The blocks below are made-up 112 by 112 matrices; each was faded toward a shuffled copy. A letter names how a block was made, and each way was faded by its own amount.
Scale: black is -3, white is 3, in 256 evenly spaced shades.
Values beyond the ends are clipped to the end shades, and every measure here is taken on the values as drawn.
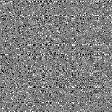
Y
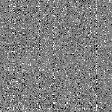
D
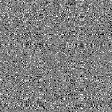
Y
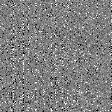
D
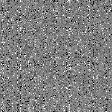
D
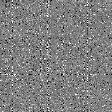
D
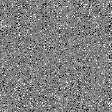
D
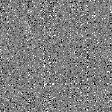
D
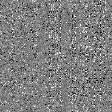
D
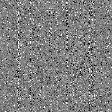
D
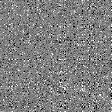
D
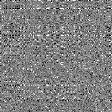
Y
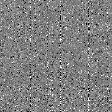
D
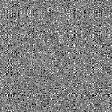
Y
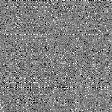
Y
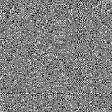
Y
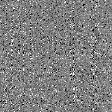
D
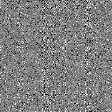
D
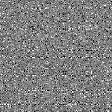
Y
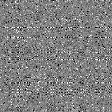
Y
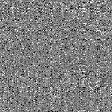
Y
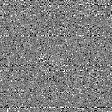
Y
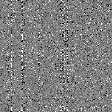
D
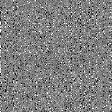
D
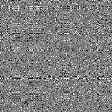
Y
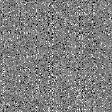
D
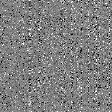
D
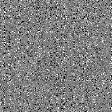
D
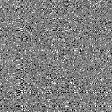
Y
